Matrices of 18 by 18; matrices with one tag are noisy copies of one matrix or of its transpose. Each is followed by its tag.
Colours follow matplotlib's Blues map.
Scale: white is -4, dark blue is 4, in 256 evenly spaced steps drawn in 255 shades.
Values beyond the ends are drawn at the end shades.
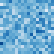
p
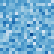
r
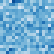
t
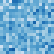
t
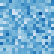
p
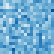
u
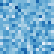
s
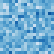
u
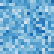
p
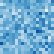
p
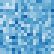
u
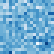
u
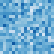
r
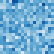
t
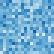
r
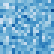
u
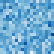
s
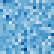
s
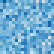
s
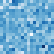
t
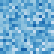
s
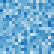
s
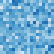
t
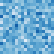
p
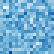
u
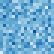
r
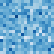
r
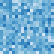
r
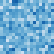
t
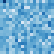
s
